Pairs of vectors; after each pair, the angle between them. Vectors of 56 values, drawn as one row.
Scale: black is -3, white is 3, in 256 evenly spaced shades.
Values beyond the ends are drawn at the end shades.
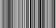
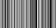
orthogonal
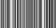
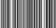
nearly parallel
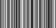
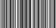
nearly opposite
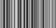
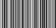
orthogonal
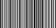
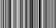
orthogonal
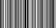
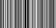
nearly parallel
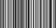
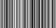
nearly opposite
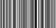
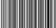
partly aligned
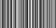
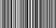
nearly parallel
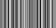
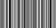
nearly opposite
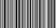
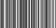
nearly opposite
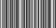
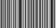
nearly opposite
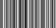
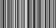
nearly opposite
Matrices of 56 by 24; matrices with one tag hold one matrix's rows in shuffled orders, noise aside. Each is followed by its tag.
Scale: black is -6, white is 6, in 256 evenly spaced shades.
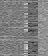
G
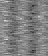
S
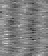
S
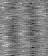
S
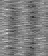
S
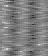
S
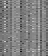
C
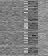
G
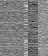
G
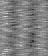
S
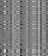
C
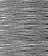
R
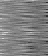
R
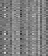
C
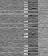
G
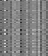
C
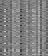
C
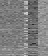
G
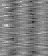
S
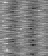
S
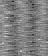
S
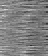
R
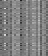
C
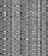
C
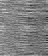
R
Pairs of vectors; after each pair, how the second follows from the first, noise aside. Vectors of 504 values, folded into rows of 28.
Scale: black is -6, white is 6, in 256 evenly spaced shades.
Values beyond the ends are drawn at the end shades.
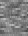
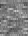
reversed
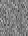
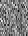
scaled up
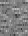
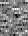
scaled up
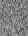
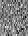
scaled up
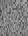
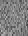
reversed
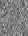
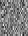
scaled up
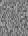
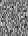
scaled up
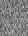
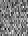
scaled up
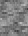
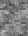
reversed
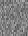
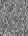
reversed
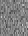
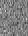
reversed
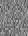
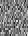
scaled up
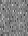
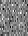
scaled up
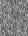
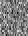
scaled up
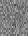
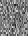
scaled up
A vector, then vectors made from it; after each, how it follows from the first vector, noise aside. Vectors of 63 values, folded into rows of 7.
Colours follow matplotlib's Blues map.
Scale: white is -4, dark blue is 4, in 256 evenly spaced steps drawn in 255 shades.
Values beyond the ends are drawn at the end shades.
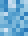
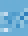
partly zeroed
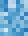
copied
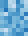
copied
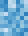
copied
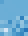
partly zeroed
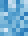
copied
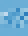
partly zeroed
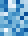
scaled up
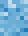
partly zeroed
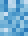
copied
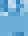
partly zeroed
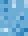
partly zeroed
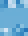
partly zeroed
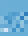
partly zeroed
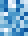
scaled up
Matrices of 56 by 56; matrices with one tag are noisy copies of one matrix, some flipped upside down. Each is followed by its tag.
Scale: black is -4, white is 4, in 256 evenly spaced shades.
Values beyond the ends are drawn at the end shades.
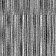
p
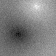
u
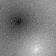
u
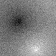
u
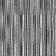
p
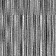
p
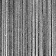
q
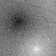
u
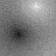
u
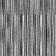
p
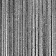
q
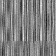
p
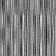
p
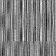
p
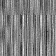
p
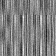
p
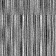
p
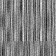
p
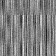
p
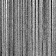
q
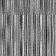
p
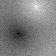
u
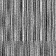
p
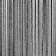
q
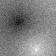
u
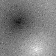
u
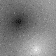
u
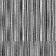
p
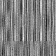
p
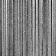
q
